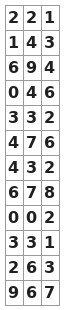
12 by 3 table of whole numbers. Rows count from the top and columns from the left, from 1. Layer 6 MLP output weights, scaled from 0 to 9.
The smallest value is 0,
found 3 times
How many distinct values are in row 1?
2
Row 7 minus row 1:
2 1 1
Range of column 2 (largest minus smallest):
9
